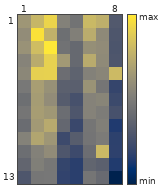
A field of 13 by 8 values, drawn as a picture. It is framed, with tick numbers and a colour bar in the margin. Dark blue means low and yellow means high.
Slope: up to the top left. Stripes: upright, repeating 2 times. Ninth with the highest average: top left.
